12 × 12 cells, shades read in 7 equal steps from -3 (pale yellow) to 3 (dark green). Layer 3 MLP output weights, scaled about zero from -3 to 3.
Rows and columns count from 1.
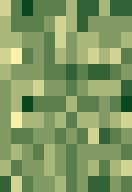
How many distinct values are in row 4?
5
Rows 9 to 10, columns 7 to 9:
0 1 -2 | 1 0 0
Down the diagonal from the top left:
-2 1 0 0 1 0 -1 -1 -2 0 -1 1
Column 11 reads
2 0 0 -2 1 -1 1 -1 1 0 -1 0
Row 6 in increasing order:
-2 -1 -1 -1 -1 -1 0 0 0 0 1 2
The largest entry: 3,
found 3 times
